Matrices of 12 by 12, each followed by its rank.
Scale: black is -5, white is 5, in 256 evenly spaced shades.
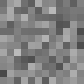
full rank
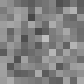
full rank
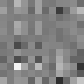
two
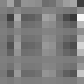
one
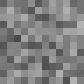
full rank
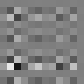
one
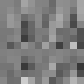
two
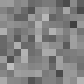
full rank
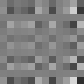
one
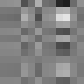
one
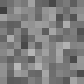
full rank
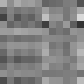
two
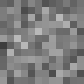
full rank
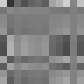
one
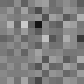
two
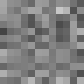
two
